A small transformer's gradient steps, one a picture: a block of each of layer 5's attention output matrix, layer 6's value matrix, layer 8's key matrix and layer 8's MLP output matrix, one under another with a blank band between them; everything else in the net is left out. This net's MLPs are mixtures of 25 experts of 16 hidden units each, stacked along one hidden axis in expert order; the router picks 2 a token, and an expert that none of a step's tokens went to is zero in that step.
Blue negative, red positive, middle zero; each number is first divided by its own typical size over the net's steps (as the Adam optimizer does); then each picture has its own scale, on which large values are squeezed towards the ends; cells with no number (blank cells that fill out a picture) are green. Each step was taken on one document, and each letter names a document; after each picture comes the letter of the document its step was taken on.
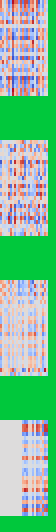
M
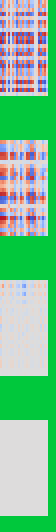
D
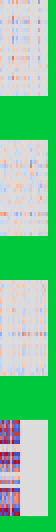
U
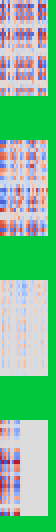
D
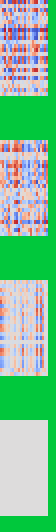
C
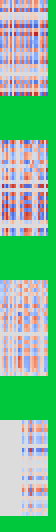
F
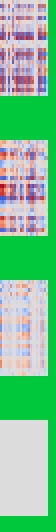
D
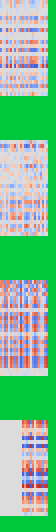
F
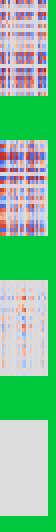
D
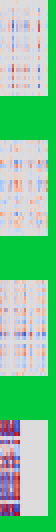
U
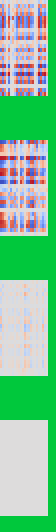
D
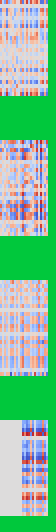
F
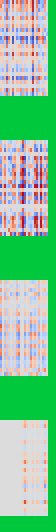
M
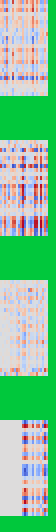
M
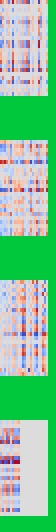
U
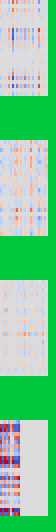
M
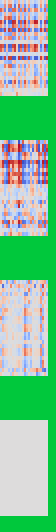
C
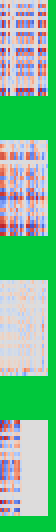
D
